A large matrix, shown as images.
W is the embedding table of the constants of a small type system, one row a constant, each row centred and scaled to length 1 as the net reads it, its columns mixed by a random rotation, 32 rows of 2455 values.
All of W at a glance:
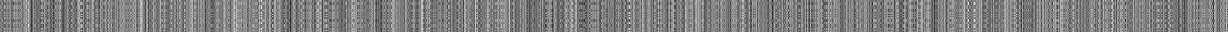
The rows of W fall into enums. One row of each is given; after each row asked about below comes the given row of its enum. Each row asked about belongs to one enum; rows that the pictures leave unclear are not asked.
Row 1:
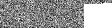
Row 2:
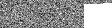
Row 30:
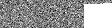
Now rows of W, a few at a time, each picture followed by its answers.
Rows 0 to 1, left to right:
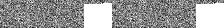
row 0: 1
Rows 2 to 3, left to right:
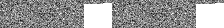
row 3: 2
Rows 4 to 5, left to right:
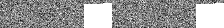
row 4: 2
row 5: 1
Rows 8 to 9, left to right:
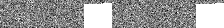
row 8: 1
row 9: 30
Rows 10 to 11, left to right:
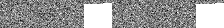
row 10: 2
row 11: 30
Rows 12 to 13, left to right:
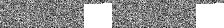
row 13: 1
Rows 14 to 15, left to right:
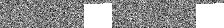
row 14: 30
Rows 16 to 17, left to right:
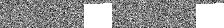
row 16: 30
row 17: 1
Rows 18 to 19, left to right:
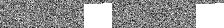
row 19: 2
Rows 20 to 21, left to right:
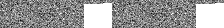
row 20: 2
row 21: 2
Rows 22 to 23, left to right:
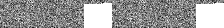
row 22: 1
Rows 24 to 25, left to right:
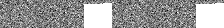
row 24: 30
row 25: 30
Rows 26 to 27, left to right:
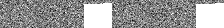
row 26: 30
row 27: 2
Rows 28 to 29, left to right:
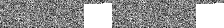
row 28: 1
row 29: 1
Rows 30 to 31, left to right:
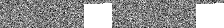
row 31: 1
